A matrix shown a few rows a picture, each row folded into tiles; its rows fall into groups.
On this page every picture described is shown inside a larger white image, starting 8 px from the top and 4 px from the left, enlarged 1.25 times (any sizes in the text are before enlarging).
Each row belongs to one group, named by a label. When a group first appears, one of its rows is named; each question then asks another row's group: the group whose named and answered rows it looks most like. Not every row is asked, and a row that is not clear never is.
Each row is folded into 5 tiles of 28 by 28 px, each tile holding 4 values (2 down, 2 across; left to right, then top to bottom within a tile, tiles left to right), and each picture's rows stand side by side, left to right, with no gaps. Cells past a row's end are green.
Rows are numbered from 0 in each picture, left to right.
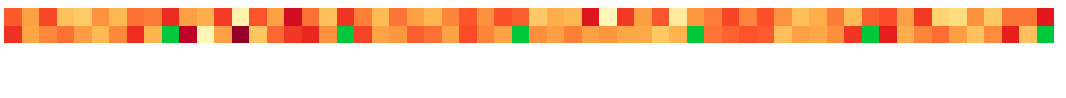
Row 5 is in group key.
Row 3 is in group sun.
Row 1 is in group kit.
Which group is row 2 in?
key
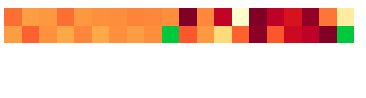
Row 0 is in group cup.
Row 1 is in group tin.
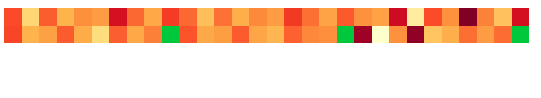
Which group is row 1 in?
kit
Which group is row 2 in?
kit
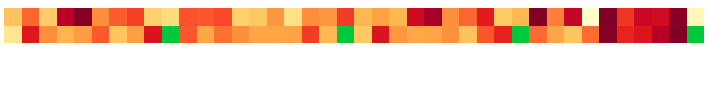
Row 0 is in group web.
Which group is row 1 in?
key
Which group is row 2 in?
web
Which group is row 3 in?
tin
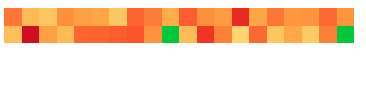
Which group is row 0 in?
cup
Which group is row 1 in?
cup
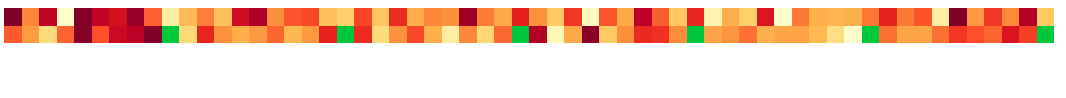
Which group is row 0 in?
tin
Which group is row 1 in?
web
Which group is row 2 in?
kit
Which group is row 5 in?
tin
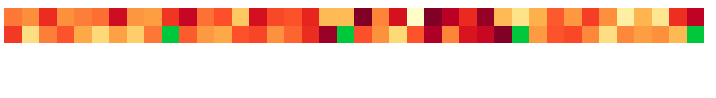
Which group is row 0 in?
kit
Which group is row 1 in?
tin
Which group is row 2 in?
tin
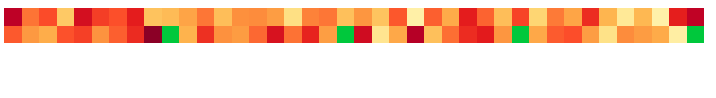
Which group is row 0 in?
tin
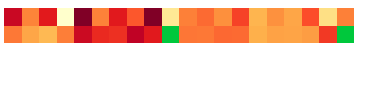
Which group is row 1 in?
sun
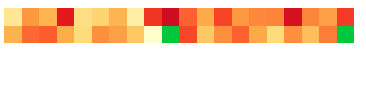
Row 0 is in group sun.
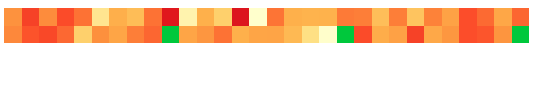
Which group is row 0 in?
sun
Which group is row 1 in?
sun
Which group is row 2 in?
kit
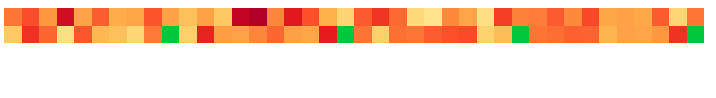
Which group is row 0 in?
cup
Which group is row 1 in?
web
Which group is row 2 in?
key
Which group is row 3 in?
sun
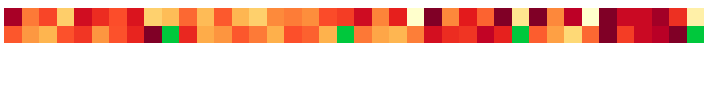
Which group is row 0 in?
tin
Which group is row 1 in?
key
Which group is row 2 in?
tin
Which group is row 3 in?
tin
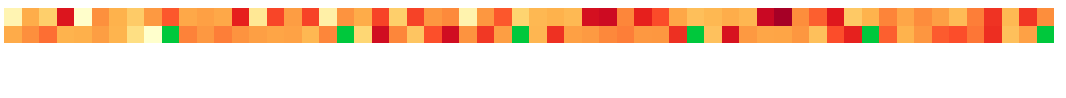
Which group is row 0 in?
sun
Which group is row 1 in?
sun
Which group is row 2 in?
cup
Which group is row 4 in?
web
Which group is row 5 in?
key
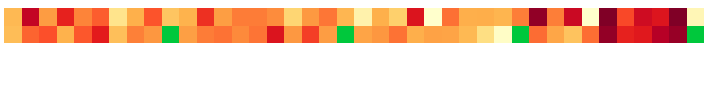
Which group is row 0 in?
cup
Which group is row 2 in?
sun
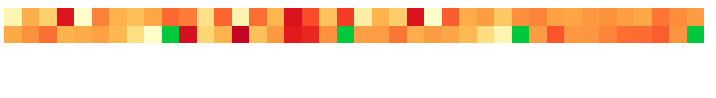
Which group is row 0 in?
sun
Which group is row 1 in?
kit
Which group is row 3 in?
cup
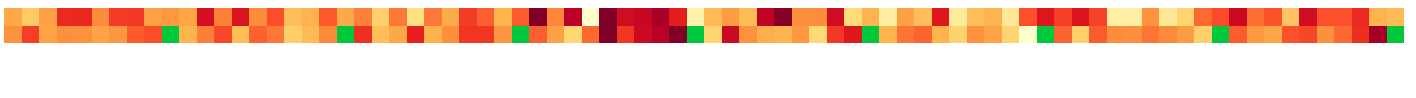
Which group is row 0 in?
web
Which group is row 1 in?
cup
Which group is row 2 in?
kit
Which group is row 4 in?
web
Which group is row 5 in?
sun
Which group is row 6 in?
key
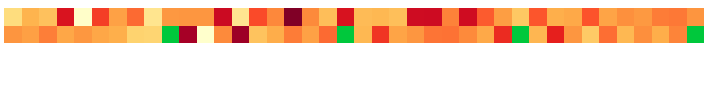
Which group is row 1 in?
kit
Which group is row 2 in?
web
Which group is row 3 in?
cup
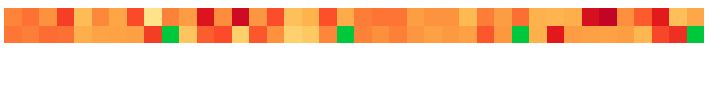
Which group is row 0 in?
sun
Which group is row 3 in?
web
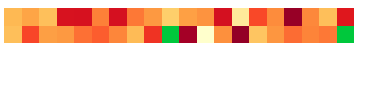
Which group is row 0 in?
web
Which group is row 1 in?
kit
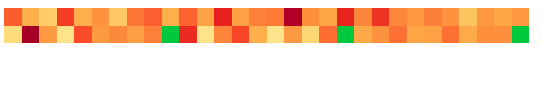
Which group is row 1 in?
kit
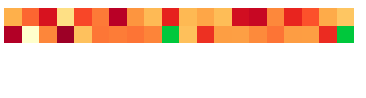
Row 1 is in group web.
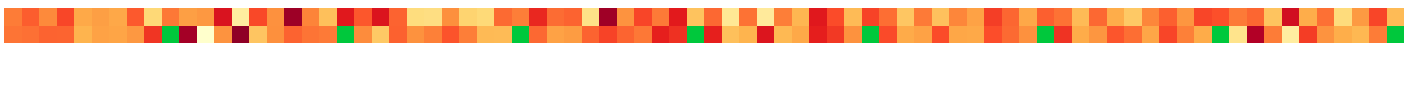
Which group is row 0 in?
sun
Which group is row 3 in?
tin
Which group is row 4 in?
kit
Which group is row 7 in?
cup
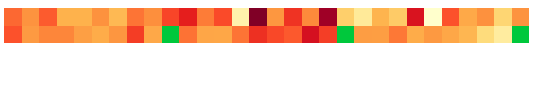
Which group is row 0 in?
key
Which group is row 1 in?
tin
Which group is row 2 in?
sun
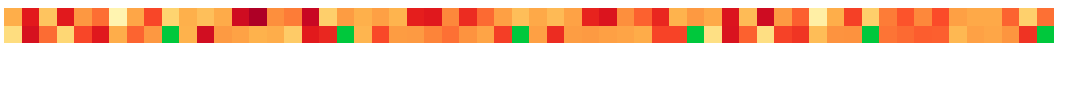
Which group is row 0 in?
cup
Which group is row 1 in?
web
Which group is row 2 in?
web
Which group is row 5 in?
sun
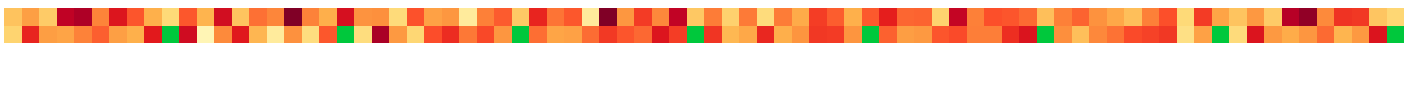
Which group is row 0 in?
web
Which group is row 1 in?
kit
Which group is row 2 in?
cup
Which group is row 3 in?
tin
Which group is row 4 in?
kit
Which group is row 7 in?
web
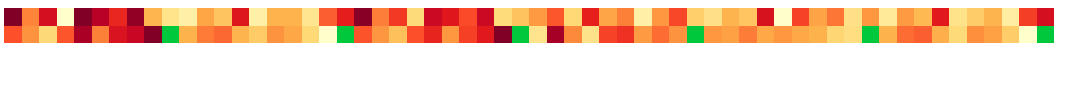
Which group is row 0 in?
tin
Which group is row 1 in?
sun
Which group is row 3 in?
cup
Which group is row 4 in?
sun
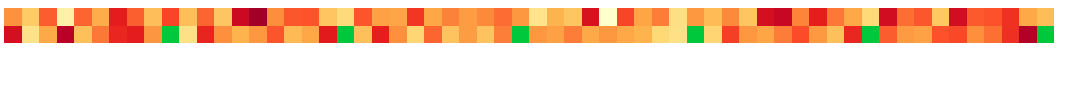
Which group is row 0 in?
kit
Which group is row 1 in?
web
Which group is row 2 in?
cup
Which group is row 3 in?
sun
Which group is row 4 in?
web
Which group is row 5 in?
tin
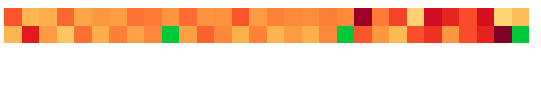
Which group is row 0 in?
cup
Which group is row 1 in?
cup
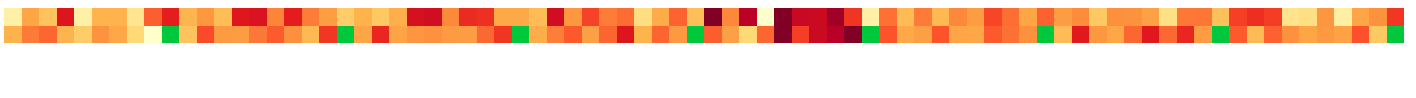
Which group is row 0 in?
sun
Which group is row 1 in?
web
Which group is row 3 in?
cup
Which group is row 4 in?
tin
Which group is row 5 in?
kit
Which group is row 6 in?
cup
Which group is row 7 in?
key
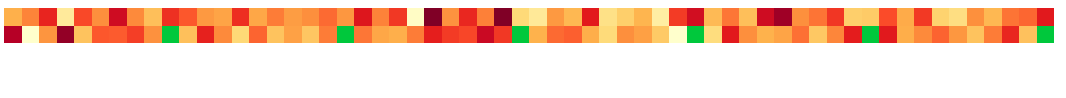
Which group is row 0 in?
kit
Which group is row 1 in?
cup
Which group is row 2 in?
tin
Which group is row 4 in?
web
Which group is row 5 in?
key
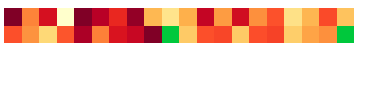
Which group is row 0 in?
tin
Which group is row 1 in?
cup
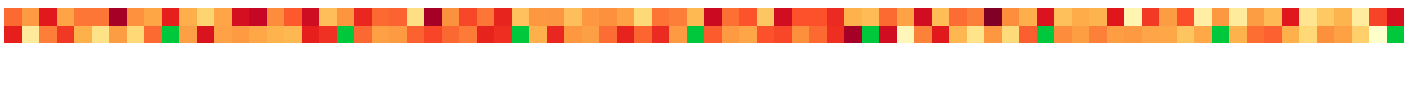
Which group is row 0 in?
kit
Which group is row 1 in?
web
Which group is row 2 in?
tin
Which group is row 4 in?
tin
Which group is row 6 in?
sun
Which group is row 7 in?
sun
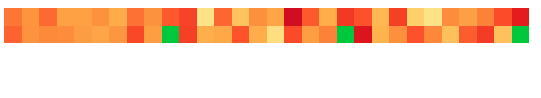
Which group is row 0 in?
key
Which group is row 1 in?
kit
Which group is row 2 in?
key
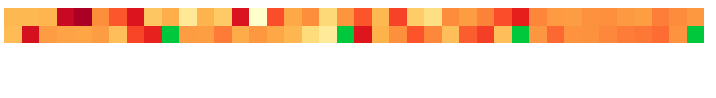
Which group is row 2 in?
key
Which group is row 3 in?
cup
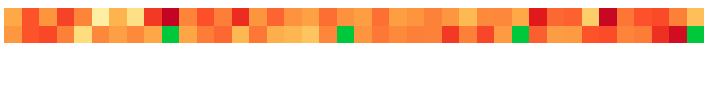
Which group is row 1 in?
cup
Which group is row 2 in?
cup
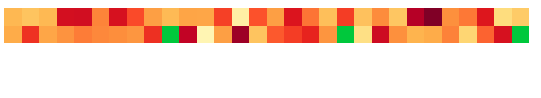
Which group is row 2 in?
web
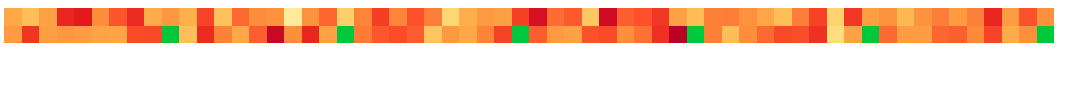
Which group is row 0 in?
web
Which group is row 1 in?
cup
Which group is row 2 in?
sun
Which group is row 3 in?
tin
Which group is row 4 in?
key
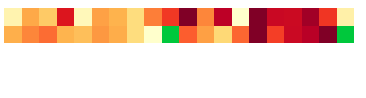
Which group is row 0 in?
sun
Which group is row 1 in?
tin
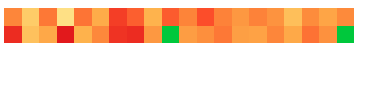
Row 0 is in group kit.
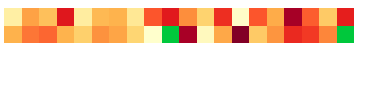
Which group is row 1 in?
kit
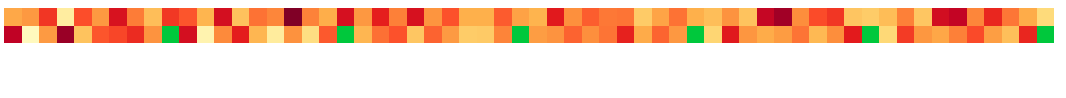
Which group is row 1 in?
kit
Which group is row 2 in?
cup
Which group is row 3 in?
cup
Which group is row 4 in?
web
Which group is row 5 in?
web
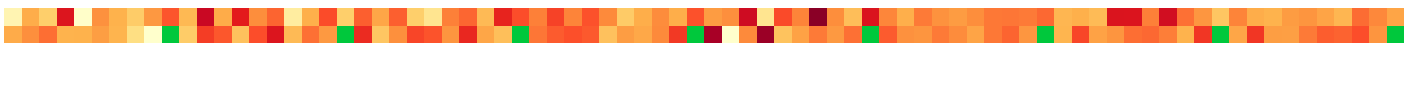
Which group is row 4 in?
kit
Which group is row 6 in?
web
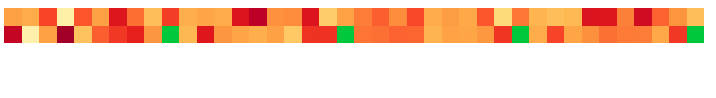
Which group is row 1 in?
web
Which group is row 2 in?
sun
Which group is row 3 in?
web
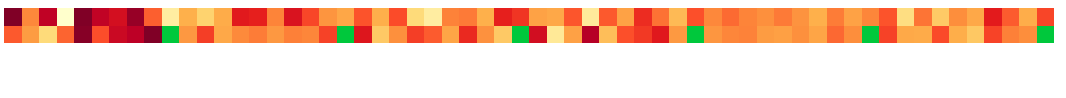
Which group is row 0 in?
tin
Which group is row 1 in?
web
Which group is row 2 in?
key
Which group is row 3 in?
kit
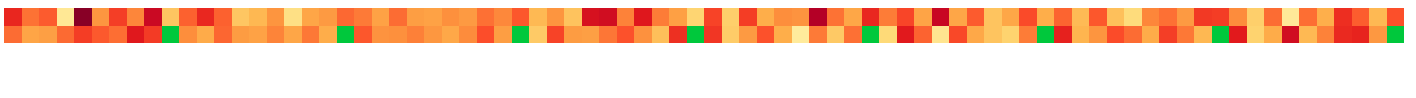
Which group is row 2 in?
key
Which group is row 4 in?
kit
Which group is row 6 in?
key
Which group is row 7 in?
kit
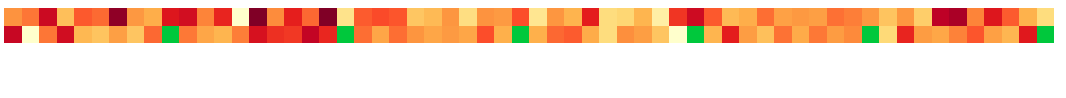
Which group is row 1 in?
tin
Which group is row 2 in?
key
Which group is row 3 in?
sun
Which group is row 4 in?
cup
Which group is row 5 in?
web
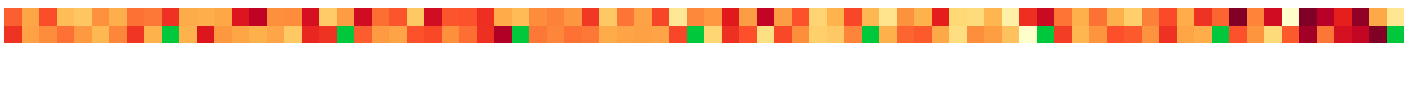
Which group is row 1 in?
web
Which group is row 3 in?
sun
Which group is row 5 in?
sun
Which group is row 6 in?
key
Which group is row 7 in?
tin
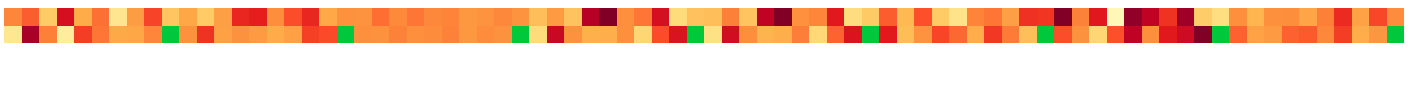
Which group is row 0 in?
cup
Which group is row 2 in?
cup
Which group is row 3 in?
web
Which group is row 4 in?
web
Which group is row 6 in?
tin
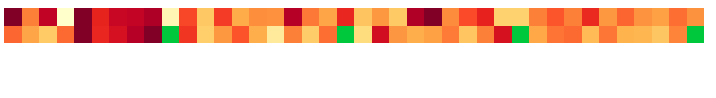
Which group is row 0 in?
tin
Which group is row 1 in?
kit
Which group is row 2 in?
web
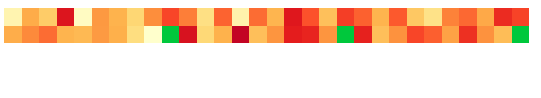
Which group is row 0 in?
sun
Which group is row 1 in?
kit
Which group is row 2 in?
key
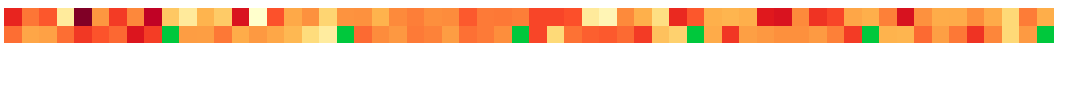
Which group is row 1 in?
sun
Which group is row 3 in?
key
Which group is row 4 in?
web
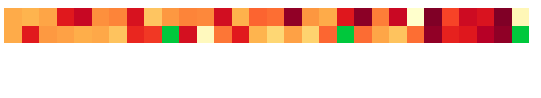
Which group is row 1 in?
kit
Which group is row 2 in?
tin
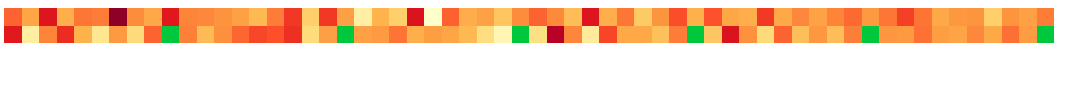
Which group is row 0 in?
kit
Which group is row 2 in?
sun
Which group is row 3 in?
cup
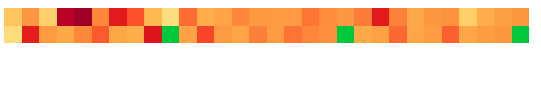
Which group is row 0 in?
web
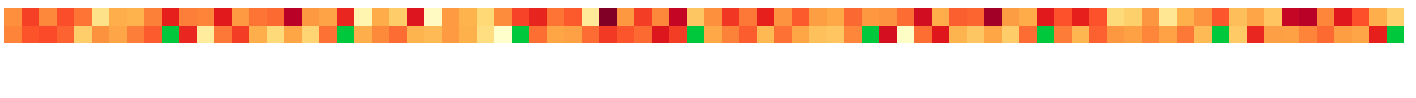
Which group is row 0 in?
sun
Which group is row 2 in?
sun
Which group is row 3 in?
tin
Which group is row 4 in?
cup
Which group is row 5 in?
kit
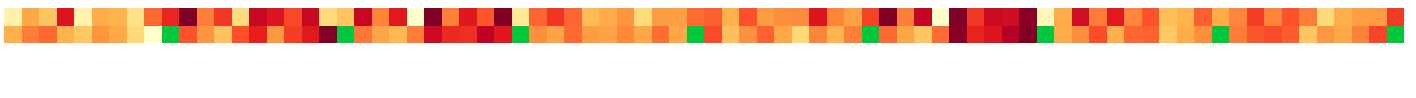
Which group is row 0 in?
sun
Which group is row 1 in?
tin
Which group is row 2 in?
tin
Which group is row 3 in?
key
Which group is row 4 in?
kit
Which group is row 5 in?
tin
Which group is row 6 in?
cup
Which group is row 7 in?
sun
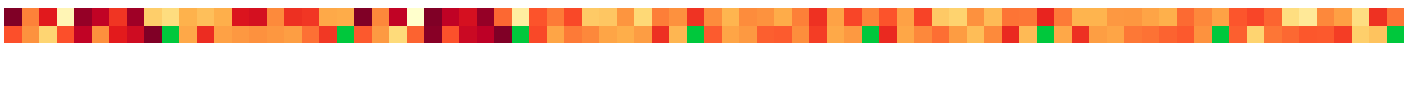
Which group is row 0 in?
tin
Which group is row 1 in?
web
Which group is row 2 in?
tin
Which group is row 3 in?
key
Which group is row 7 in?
key
